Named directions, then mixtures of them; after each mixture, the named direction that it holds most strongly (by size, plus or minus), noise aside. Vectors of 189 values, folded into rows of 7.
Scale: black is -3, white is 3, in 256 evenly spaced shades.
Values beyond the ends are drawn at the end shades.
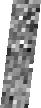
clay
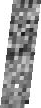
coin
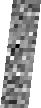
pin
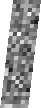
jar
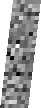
pin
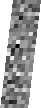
pin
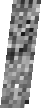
coin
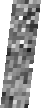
clay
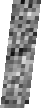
coin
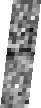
coin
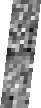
clay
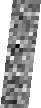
pin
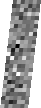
pin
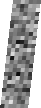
pin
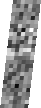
coin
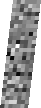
pin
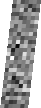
pin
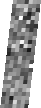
clay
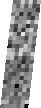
coin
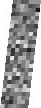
pin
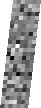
pin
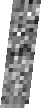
coin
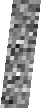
pin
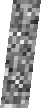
jar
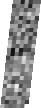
coin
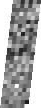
coin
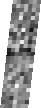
clay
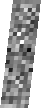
jar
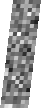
jar
